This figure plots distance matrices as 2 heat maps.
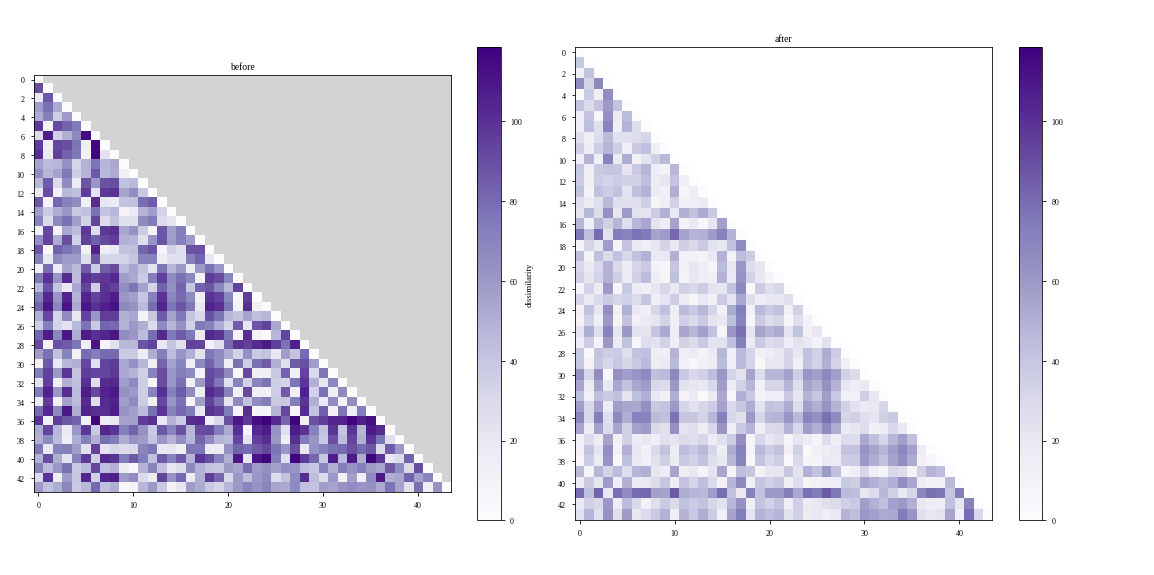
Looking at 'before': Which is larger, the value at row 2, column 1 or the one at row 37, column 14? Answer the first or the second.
the first
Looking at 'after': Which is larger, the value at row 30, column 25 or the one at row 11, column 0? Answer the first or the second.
the first
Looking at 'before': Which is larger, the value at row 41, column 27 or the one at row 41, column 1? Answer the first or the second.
the first
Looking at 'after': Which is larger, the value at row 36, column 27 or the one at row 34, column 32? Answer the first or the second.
the second
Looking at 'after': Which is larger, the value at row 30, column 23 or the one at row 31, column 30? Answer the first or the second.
the first
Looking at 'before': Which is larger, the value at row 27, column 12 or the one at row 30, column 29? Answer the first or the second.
the first
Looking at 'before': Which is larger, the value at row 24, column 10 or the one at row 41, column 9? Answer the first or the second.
the first
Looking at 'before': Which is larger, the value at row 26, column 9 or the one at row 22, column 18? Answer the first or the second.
the second
